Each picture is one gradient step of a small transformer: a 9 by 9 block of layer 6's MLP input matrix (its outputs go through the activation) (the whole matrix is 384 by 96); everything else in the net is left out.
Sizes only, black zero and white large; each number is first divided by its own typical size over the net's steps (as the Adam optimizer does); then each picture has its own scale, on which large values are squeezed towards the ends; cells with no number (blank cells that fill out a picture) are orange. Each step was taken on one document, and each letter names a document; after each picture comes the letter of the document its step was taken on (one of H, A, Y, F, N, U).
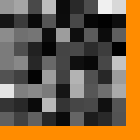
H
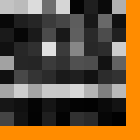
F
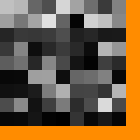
F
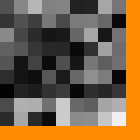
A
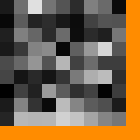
A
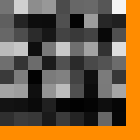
F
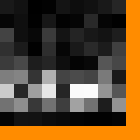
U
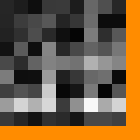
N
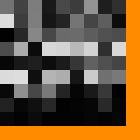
F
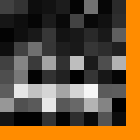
N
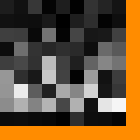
N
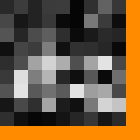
N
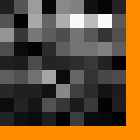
F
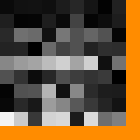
A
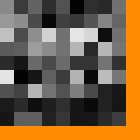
H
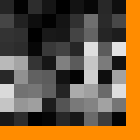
U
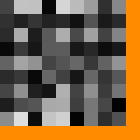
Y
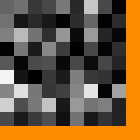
U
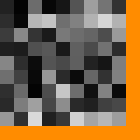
A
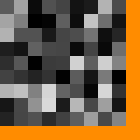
U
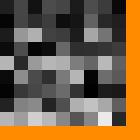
A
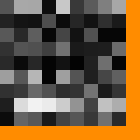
Y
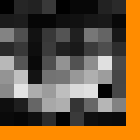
N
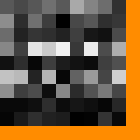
F
